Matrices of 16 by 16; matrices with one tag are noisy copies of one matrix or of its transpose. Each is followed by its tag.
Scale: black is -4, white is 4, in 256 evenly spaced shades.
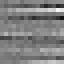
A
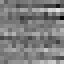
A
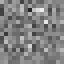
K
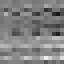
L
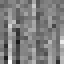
A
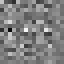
K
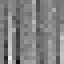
A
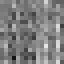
L
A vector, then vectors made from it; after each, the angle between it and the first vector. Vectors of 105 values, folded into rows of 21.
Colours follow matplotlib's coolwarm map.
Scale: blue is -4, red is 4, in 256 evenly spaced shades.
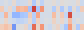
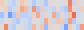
partly aligned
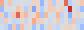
partly opposed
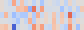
nearly parallel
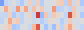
partly aligned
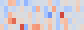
orthogonal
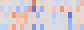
nearly opposite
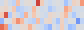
orthogonal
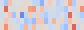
partly aligned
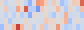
orthogonal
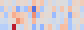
nearly opposite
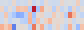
nearly parallel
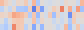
nearly opposite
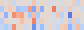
nearly opposite
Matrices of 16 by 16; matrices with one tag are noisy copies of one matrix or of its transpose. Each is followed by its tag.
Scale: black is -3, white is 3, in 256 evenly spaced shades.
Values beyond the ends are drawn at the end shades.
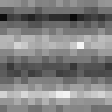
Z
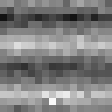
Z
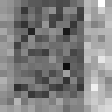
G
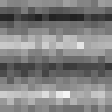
Z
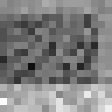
G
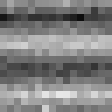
Z
